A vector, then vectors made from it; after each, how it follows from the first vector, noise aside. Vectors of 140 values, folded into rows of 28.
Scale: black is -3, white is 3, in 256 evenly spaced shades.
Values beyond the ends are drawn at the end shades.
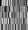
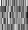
sign-scrambled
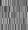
shrunk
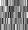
sign-scrambled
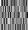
sign-scrambled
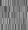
shrunk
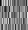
copied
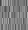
shrunk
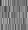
shrunk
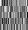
negated
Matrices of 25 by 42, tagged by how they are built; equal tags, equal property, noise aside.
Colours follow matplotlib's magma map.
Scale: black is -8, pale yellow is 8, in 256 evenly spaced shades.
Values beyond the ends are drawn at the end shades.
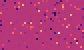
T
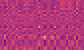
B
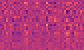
B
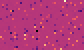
T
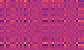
B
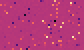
T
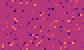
T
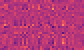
B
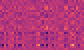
B
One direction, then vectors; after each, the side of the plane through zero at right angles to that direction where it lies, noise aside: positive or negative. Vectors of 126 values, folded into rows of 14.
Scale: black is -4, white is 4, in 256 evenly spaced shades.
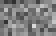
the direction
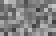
negative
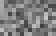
positive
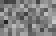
positive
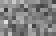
negative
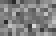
positive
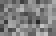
positive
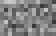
negative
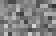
positive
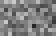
negative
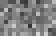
positive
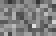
positive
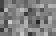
positive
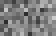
positive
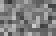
positive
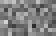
negative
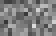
positive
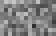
negative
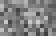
negative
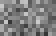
negative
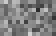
negative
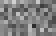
negative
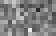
negative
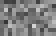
positive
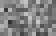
negative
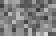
negative
